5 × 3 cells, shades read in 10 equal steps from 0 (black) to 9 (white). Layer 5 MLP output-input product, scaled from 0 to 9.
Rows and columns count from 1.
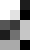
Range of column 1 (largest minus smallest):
8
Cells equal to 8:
1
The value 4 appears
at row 4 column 2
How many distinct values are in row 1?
2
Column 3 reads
1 0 7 7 0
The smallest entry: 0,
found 2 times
